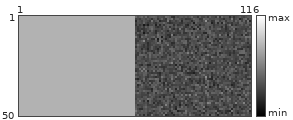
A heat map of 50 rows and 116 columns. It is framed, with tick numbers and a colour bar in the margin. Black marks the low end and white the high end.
The table splits into one row of 2 panels. Panel 1,1: high, flat. Panel 1,2: low, fine-grained.
